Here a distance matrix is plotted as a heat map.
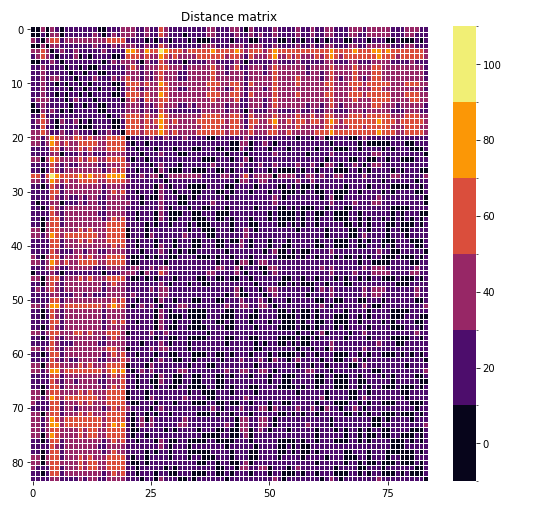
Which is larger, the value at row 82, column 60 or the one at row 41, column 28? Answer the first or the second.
the second
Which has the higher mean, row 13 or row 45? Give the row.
13
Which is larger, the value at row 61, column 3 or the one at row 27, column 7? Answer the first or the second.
the second
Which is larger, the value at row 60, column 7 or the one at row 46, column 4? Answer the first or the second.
the second
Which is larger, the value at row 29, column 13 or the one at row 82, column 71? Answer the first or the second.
the first
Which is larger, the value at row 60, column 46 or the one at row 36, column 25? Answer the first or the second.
the second
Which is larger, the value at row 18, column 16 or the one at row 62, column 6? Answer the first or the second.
the second
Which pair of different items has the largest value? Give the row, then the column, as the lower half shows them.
27, 4
